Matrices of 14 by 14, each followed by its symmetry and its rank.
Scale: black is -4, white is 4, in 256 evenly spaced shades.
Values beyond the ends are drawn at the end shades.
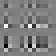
neither, rank one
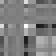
symmetric, rank one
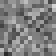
antisymmetric, full rank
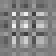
symmetric, rank one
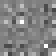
symmetric, rank three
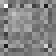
symmetric, rank three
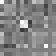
symmetric, rank three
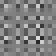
symmetric, rank one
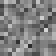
antisymmetric, full rank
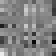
neither, rank three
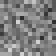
antisymmetric, full rank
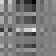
neither, rank one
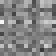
neither, rank three
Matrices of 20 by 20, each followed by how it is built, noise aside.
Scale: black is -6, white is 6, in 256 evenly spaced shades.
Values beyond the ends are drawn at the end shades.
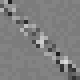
banded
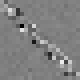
banded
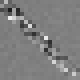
banded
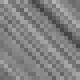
Toeplitz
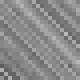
Toeplitz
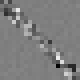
banded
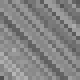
Toeplitz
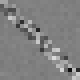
banded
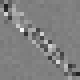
banded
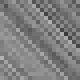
Toeplitz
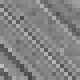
Toeplitz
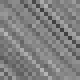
Toeplitz
